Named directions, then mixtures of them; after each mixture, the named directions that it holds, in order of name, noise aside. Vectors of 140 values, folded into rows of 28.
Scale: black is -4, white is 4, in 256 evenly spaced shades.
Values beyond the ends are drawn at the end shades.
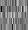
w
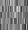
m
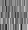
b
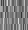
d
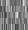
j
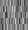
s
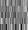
b, j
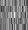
m, s, w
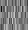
s, w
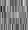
j, w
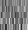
b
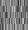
s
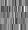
b, d, w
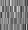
d, m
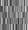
b, d, j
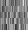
b, j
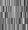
m, s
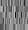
b, j, s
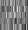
d, m, w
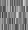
j
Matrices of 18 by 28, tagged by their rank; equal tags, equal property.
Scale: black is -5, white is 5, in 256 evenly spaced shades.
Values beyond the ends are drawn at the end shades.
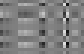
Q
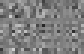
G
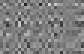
G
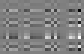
Q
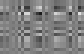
Q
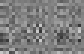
G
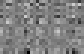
G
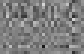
G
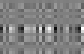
Q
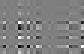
Q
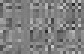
G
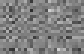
G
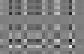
Q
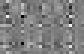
G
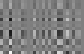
Q
